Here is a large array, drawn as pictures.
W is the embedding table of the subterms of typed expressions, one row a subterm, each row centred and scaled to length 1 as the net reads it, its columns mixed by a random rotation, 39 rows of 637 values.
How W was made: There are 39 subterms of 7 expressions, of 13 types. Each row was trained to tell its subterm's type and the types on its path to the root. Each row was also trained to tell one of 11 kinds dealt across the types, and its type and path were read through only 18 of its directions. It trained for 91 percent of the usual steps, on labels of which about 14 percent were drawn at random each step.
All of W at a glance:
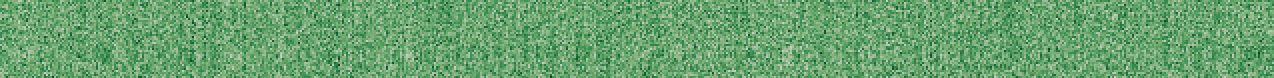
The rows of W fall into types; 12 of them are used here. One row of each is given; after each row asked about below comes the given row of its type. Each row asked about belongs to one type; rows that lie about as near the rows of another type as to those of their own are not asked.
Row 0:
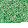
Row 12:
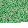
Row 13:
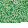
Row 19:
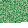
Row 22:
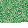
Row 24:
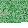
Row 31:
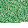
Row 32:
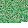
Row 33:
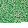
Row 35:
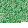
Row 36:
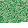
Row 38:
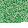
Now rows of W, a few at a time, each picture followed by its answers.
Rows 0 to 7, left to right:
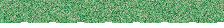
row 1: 12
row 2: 33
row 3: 12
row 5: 35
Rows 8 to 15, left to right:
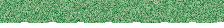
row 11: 0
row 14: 35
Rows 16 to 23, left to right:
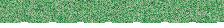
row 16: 33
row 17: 24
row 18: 13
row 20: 38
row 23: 24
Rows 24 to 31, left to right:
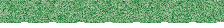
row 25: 0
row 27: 13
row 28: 13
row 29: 0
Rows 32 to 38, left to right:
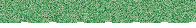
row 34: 33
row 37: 19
